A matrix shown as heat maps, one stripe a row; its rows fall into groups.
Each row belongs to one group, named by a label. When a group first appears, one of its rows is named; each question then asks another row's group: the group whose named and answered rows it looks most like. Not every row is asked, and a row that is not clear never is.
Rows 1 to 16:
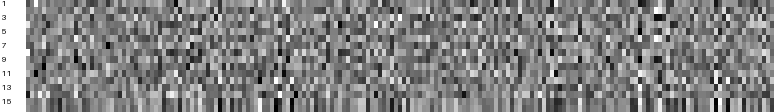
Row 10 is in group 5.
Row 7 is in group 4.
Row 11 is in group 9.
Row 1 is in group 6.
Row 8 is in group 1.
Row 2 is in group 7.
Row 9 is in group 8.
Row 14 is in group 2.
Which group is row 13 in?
7
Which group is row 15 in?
7
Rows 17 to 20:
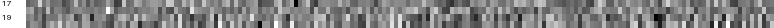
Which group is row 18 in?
5
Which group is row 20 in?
8
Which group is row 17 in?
2
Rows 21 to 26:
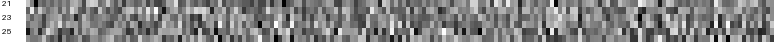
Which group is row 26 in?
7
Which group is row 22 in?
2
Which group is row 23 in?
8
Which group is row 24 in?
8
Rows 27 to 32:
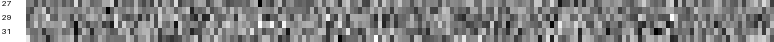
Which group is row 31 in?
8
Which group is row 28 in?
4
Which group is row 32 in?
1
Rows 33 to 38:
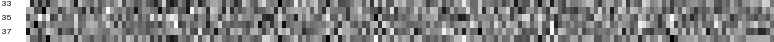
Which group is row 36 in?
9
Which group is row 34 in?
5
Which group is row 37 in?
2
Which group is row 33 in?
1
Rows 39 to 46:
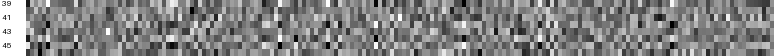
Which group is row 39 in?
2
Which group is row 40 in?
4
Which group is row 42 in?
1
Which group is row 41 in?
8
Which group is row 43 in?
5
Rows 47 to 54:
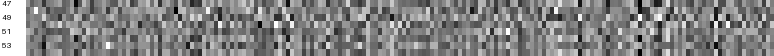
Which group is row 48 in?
6
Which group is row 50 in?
8
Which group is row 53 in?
5
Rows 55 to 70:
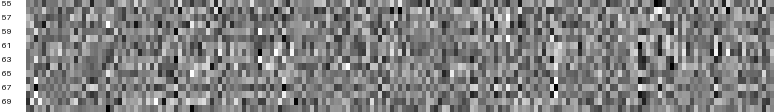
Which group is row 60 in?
9
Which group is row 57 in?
9
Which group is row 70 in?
4
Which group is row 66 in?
6
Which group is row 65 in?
5
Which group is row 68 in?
6
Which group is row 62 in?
8
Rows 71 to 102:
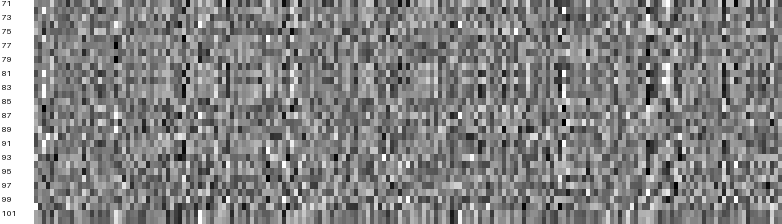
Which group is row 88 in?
9
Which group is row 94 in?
8
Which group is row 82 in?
7
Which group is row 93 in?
1
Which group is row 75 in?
9
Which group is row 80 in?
7
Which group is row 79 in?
4
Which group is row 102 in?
5
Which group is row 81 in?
6
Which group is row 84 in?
6
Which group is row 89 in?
5
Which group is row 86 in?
9
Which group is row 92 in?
6
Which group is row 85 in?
8
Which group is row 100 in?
1
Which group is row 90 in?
2
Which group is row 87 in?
5
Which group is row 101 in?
5
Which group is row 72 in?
6
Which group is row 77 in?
4
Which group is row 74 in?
5
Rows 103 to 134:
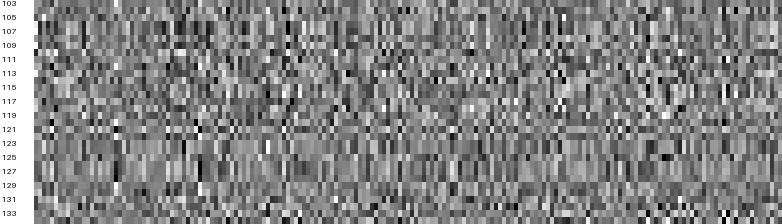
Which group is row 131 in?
2
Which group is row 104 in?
7
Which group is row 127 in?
4
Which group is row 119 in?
7
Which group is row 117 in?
9
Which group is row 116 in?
8
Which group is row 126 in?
4
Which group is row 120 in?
5
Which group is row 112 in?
5
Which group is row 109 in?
1
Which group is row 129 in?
5
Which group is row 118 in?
1
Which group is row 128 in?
4
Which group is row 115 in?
8
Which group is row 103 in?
5
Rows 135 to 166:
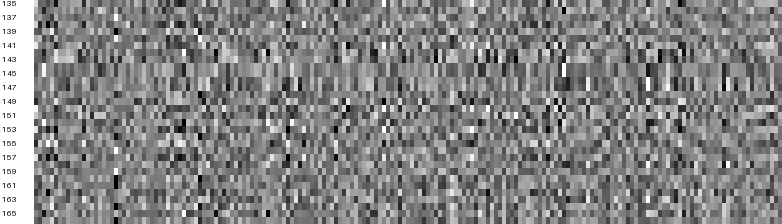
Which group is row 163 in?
7
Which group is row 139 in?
4
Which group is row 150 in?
1
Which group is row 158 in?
7
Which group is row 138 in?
1
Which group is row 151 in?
9
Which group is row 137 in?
5
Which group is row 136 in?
9
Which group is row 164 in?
4
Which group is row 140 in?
5
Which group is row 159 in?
5
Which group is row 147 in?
7
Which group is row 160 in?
4
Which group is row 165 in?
9
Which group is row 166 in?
4
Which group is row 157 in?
1
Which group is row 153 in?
1
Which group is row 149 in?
2
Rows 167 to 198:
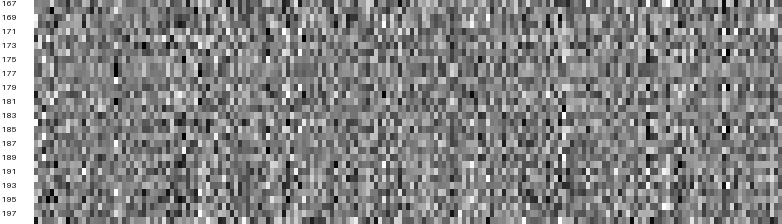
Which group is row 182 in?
9
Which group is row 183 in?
6
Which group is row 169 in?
1
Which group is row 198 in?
2
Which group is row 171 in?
8
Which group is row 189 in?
6
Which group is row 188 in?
9
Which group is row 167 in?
7
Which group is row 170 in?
1
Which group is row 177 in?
4
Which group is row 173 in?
5
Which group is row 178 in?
5
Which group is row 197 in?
5
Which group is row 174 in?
8
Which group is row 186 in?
6
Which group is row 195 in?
1
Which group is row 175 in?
6
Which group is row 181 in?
4
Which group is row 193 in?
7
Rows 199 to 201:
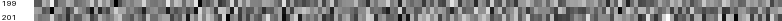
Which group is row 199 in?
4
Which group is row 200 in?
5
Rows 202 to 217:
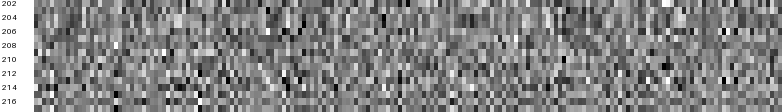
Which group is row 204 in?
2
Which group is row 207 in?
9
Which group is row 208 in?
5
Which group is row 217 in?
4
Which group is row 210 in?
9
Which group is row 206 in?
7
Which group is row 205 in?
2
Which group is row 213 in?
7
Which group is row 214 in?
1
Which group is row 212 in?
4
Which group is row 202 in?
7
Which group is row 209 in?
2
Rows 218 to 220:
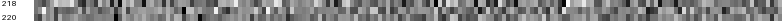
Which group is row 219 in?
6
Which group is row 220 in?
4
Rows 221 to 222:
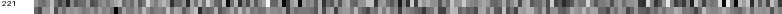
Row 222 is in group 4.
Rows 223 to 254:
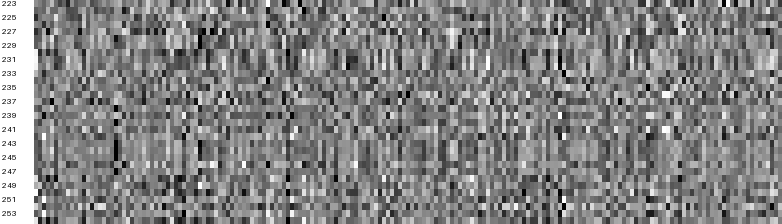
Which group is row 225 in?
2
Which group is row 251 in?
6
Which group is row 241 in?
7
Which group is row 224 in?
2
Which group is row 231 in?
1
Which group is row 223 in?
7
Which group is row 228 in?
4
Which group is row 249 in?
5
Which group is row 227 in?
2
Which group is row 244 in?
4
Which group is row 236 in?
7
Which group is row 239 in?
9
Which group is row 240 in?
4
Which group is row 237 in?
5
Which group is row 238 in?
4
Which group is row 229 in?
4
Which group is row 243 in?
4
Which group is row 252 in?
9
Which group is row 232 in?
1
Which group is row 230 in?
1
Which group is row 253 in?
6
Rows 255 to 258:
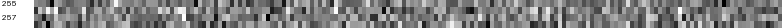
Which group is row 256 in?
2
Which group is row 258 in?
2
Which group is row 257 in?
9
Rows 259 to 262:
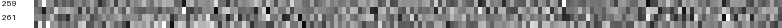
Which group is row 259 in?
6
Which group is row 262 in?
2
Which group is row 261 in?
7
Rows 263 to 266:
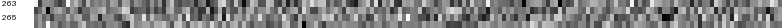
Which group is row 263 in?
1
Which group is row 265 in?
8
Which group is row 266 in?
2
